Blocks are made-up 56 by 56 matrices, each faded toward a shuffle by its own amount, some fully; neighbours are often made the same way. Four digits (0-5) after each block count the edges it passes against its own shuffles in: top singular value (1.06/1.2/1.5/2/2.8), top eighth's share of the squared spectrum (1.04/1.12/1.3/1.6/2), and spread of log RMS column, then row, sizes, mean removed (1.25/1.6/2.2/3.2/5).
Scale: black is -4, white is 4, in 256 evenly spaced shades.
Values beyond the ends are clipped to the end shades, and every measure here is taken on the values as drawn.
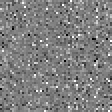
1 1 2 0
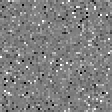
0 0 0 0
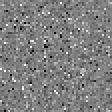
1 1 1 0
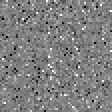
0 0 0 0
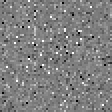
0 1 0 0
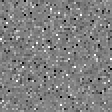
0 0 0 0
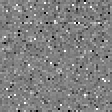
2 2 0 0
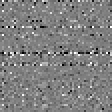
4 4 1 3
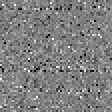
3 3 1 2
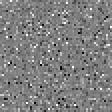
0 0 0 0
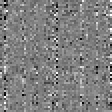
2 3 4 2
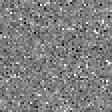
2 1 0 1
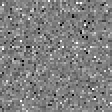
2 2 0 0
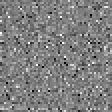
3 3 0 2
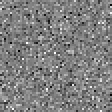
0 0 0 0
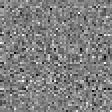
4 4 2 2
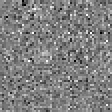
3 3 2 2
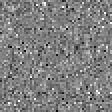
3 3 1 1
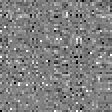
4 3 2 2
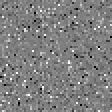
1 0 0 0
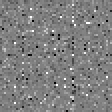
3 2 1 0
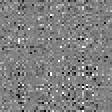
4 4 2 2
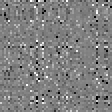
4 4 2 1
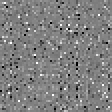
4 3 1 1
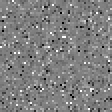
2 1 0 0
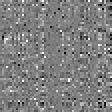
4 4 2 2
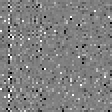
4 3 2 1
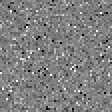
0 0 0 0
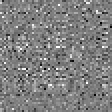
4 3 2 2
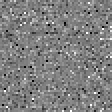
2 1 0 0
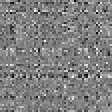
4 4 2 3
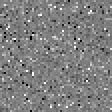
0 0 0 0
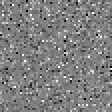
1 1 0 0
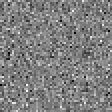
3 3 2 1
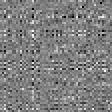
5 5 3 3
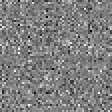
4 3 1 2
